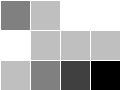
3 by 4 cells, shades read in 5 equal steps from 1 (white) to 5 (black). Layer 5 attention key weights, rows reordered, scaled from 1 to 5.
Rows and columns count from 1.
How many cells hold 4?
1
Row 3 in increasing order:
2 3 4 5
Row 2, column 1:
1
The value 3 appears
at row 1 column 1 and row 3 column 2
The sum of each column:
6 7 7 8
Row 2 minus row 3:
-1 -1 -2 -3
